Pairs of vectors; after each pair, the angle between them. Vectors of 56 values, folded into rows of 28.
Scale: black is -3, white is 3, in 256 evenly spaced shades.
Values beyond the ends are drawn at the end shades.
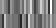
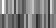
partly aligned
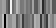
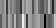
orthogonal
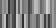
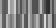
nearly opposite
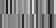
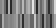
nearly parallel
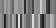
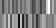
partly opposed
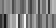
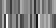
orthogonal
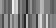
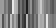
nearly parallel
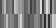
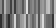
orthogonal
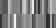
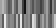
partly opposed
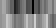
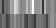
nearly opposite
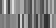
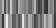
orthogonal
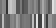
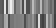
orthogonal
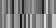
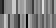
partly opposed
